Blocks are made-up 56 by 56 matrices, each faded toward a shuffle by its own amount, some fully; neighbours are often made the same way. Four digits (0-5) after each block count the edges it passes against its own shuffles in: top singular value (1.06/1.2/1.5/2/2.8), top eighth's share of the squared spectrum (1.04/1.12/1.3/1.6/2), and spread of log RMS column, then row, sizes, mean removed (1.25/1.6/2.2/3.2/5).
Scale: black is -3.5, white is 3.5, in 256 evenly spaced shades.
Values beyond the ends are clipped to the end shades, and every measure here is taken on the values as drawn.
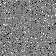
0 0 0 0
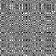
5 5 3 3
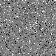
1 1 0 0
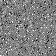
1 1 0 0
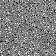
2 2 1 0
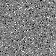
0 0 0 0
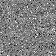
0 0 0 0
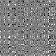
4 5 3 3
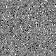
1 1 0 0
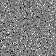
0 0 0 0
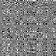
4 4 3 3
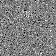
0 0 0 0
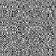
4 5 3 3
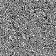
2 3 1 1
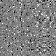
3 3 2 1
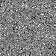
1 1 0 0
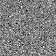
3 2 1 0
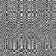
5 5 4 3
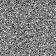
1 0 0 0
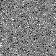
2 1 0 0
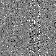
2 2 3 0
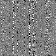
2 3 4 0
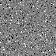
0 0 1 0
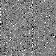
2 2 2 0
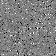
0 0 0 0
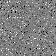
0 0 0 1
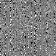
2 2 3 0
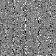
2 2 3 0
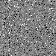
0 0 1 0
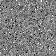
0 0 0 0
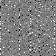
3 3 2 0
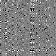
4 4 3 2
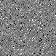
3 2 0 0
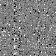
3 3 2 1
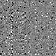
3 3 2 1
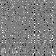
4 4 2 1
